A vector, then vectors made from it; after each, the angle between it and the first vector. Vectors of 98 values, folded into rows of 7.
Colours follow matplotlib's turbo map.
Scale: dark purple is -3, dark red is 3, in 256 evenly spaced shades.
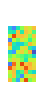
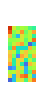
partly opposed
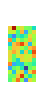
nearly opposite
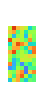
nearly opposite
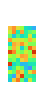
nearly opposite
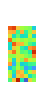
nearly opposite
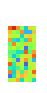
partly opposed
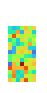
nearly parallel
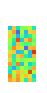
partly opposed
